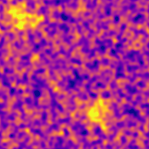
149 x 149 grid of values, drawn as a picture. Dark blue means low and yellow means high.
Average level on the scale: 40%. Ninth with the highest average: top left. Mirror symmetry: none. Bumps: two. Lone odd cells: none.
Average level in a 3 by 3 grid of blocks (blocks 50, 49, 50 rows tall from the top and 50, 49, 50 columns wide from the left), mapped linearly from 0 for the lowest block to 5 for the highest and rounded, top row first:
511 | 100 | 132
